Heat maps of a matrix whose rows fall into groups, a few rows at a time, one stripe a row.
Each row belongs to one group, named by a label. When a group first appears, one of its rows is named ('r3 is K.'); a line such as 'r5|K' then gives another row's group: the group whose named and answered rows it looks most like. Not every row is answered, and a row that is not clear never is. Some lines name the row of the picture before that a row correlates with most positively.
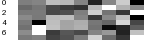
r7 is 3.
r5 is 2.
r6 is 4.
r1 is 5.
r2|3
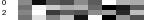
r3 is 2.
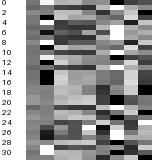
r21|5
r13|5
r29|4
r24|3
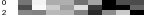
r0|2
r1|2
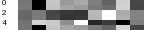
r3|5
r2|5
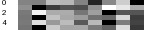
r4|2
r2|2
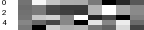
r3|2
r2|5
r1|5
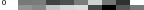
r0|3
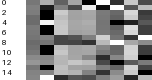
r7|3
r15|4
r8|5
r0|2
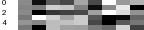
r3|2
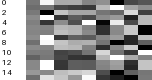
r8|2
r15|2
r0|2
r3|4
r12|4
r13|4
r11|5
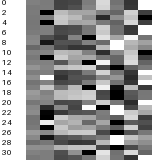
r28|5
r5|3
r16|3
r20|3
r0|3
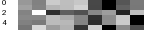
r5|2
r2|4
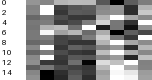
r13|5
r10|5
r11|4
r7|3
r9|4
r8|5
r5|2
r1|4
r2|4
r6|2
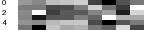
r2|4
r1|3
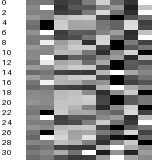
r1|4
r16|2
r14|5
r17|5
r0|3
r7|3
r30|2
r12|2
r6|4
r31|5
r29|5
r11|4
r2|3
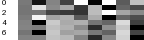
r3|2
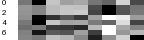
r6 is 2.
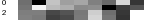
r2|3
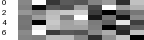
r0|4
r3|2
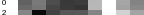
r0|5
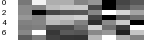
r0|2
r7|5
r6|4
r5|3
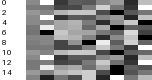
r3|4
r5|2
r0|4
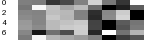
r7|2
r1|2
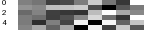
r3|3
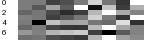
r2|5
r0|3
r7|5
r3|3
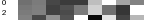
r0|5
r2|3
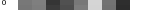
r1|3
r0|3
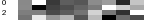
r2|3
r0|4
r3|2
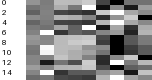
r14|4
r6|4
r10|2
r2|5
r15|5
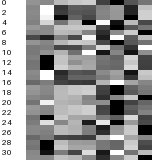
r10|2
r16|5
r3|4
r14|4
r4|2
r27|5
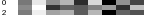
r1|4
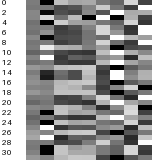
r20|5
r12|5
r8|3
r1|3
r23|5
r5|3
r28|3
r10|5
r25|4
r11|4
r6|3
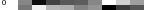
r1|2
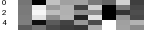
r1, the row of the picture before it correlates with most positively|1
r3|2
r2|2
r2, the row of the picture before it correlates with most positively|1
